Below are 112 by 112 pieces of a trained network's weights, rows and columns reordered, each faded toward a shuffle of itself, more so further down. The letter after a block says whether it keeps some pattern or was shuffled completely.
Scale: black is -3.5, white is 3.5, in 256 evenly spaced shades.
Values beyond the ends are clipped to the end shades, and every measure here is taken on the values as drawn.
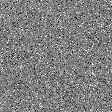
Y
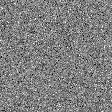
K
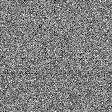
K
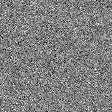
Y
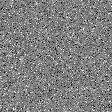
Y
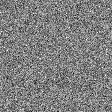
Y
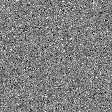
K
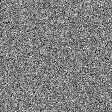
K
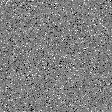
Y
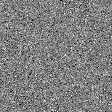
Y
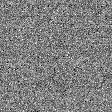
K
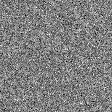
Y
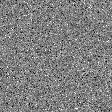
Y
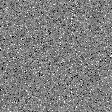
K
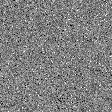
Y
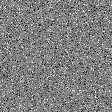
Y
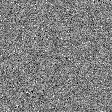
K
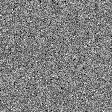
Y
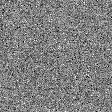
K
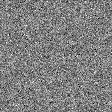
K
